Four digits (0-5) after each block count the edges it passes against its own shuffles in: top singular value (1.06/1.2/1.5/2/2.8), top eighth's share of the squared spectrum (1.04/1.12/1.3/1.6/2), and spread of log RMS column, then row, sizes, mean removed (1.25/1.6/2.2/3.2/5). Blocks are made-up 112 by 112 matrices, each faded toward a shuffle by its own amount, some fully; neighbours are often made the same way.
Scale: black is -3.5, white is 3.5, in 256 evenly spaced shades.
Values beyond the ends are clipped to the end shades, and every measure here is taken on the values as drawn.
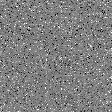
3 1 0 0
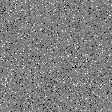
2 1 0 0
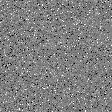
0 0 0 0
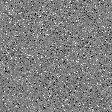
0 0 0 0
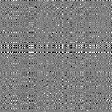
5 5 3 4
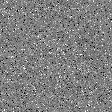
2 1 0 0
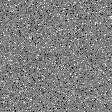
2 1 0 0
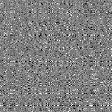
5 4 2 3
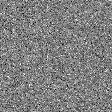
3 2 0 0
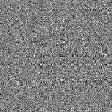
4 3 2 2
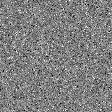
2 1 0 0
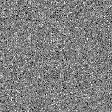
3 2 1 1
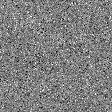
2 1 0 0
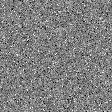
1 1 0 0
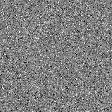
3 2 0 0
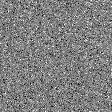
1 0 0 0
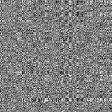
5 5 3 3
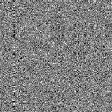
4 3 2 2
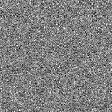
4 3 1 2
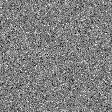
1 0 0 0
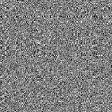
4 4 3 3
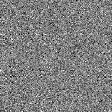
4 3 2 2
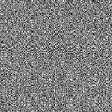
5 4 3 3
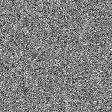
2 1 1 0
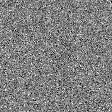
2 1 0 0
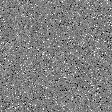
0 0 0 0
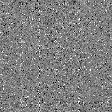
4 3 2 1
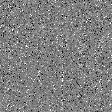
1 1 2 0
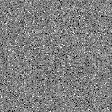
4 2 1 1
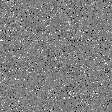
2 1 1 1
